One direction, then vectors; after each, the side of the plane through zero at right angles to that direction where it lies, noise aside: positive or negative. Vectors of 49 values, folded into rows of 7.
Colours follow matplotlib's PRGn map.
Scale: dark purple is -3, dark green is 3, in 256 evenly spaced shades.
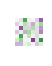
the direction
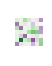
positive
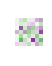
positive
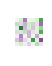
negative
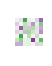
positive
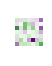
positive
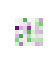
positive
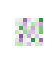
negative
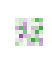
negative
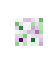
negative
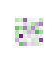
negative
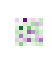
negative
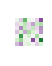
positive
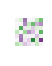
negative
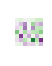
negative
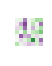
negative
